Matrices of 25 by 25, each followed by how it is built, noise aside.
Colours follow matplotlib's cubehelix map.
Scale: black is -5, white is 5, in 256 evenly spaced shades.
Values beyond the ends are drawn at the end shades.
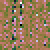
uneven columns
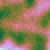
smooth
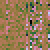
uneven columns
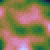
smooth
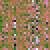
uneven columns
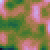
smooth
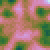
smooth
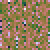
uneven columns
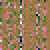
uneven columns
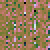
uneven columns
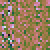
uneven columns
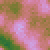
smooth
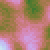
smooth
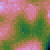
smooth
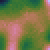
smooth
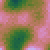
smooth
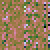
uneven columns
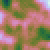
smooth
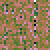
uneven columns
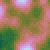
smooth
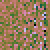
uneven columns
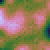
smooth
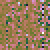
uneven columns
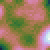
smooth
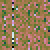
uneven columns
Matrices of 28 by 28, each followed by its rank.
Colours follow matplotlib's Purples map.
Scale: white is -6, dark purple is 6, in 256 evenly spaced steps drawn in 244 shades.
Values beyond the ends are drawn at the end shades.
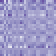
two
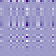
one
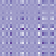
one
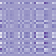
one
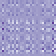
two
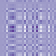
one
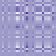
one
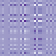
one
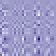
two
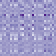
two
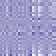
two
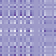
one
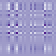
one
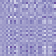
two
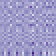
two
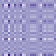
one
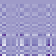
one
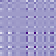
one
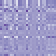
two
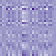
two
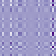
one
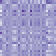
two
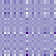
one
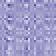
two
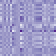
two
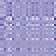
two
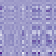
two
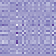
two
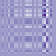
one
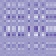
one
